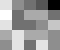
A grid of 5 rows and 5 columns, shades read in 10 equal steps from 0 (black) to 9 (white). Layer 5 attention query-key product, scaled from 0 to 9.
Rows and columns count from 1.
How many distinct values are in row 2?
3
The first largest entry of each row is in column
1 1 1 2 2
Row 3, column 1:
8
